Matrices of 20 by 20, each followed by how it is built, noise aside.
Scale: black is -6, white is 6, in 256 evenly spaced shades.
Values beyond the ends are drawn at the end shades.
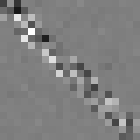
banded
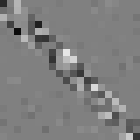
banded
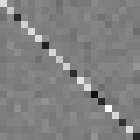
diagonal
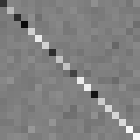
diagonal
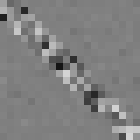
banded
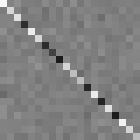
diagonal
